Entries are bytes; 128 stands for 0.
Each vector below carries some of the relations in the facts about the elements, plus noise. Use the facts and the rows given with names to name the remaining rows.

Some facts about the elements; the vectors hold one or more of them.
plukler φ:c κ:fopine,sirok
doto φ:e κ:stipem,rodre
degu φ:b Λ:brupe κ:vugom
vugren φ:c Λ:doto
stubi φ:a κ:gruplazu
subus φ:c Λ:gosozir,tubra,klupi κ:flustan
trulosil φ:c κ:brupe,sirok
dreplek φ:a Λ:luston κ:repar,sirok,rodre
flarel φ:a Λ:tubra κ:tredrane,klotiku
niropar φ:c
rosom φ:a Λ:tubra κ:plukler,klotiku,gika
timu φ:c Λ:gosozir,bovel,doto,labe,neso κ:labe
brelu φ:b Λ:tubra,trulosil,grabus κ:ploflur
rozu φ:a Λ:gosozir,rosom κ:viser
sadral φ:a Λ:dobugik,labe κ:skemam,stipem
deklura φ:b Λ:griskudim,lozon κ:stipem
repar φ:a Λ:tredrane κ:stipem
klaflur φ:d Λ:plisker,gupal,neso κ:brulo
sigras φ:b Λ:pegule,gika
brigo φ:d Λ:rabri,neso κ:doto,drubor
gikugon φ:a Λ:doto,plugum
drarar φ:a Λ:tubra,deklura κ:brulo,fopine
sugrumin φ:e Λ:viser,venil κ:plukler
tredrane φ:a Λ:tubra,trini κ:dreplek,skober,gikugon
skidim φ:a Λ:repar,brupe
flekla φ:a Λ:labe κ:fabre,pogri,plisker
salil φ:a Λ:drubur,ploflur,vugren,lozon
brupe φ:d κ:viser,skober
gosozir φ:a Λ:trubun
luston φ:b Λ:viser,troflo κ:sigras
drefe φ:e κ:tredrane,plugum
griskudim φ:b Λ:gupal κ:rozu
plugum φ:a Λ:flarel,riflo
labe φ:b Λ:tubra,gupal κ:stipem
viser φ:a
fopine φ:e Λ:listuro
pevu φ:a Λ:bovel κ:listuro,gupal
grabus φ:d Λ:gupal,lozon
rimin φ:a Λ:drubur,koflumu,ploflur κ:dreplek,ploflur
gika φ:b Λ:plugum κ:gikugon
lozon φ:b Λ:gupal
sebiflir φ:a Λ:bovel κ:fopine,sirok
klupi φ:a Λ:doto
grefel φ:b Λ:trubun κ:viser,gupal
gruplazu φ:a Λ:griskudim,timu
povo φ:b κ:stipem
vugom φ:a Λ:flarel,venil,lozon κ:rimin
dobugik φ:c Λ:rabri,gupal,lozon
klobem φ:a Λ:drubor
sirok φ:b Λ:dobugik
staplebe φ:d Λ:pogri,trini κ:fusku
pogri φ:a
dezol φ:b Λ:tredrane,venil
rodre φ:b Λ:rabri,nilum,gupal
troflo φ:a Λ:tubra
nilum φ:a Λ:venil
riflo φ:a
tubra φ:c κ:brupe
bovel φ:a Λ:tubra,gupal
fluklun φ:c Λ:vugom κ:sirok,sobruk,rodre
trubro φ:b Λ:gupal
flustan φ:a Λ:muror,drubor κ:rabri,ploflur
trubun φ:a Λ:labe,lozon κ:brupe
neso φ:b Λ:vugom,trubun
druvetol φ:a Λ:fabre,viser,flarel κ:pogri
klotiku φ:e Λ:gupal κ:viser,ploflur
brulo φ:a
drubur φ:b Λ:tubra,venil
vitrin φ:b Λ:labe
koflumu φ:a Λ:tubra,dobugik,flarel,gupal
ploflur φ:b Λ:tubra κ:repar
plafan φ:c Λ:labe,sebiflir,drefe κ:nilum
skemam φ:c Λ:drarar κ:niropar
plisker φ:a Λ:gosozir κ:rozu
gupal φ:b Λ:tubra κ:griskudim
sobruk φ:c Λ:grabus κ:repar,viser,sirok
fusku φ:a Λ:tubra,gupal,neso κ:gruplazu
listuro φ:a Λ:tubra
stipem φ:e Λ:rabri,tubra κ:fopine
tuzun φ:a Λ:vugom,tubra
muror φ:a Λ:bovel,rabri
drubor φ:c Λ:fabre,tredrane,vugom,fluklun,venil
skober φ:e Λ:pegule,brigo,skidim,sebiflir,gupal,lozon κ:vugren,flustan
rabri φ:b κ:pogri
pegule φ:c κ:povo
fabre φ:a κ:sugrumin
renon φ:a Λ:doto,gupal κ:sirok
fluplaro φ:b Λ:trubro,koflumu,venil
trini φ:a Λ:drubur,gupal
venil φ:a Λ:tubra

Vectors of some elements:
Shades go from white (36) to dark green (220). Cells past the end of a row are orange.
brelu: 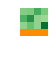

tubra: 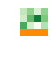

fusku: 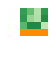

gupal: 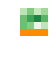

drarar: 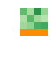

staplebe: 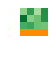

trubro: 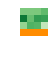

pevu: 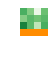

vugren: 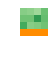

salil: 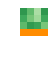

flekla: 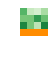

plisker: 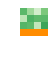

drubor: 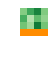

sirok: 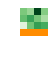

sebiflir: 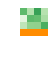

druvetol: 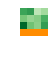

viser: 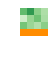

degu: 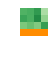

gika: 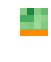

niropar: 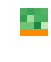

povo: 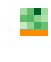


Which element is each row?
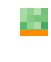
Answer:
drefe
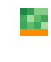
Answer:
klobem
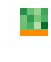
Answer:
skober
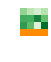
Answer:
grefel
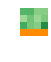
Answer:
flustan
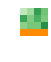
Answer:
brigo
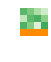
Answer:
flarel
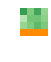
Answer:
vugom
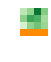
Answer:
labe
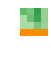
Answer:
pegule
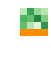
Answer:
brupe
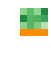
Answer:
grabus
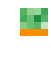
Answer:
dobugik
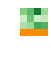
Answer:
repar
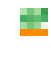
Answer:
lozon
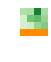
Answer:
doto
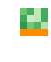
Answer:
stubi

